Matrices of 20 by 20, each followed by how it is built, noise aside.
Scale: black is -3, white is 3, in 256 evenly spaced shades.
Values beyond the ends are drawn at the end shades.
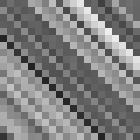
Toeplitz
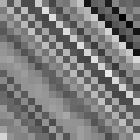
Toeplitz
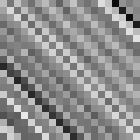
Toeplitz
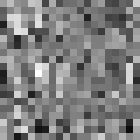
low rank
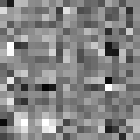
low rank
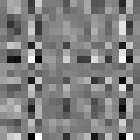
low rank
